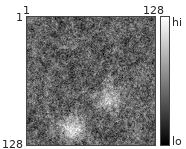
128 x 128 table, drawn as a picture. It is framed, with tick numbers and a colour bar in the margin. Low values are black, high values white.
Bumps: two. Odd rows or columns: none. Grain: blotchy. Mirror symmetry: none. Ninth with the highest average: bottom middle.
